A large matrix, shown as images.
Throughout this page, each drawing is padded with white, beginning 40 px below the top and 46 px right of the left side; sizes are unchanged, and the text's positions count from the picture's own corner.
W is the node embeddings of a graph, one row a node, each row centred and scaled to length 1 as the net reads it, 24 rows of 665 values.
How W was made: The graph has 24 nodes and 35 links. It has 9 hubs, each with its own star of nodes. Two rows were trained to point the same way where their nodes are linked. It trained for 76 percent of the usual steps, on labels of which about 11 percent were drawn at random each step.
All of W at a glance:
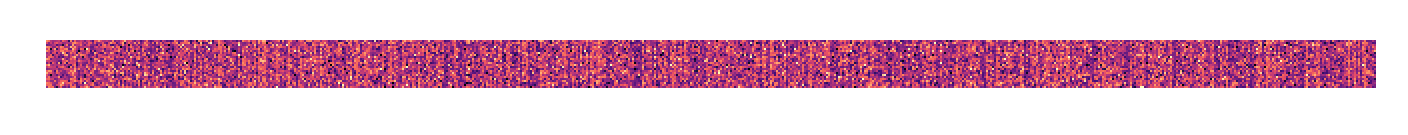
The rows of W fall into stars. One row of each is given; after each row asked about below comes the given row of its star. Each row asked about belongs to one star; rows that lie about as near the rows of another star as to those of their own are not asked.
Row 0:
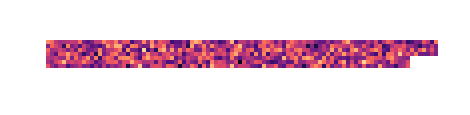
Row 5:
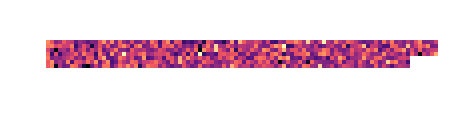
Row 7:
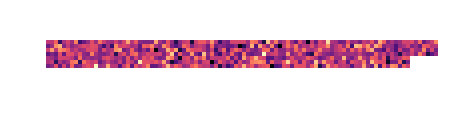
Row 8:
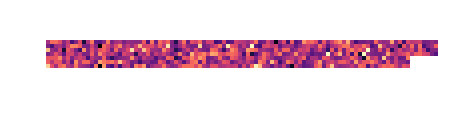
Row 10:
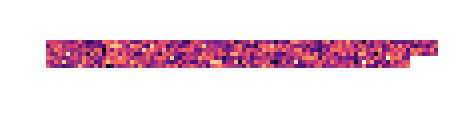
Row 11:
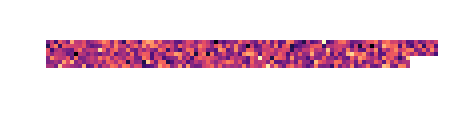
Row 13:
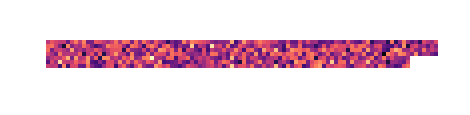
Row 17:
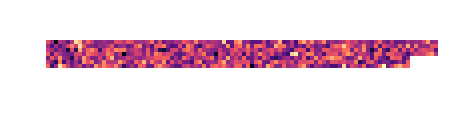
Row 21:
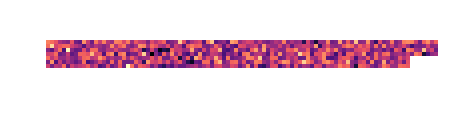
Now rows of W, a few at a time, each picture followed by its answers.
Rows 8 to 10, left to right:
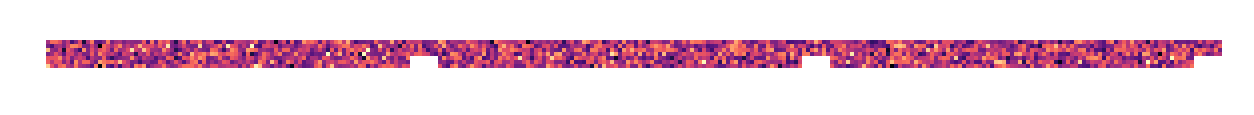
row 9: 17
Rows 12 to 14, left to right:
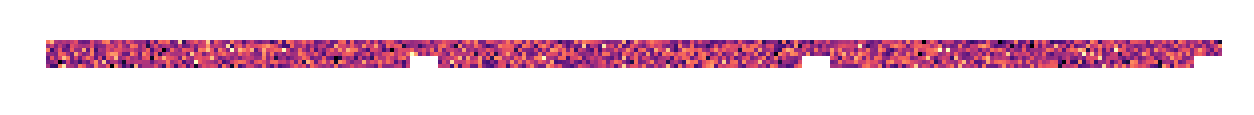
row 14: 10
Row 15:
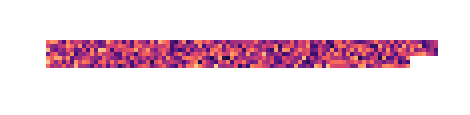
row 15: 8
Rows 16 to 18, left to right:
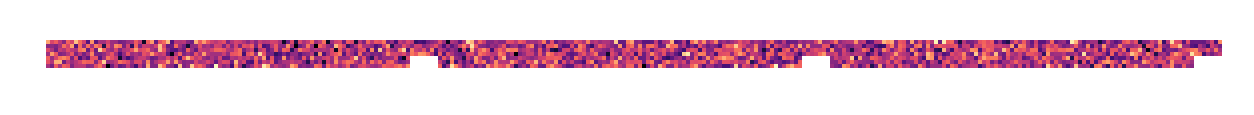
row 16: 8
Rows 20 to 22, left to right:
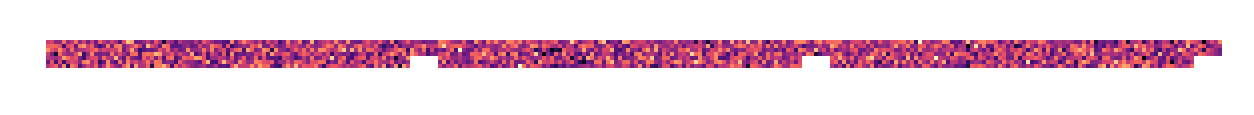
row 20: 7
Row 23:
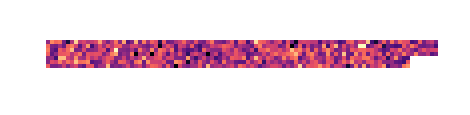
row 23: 13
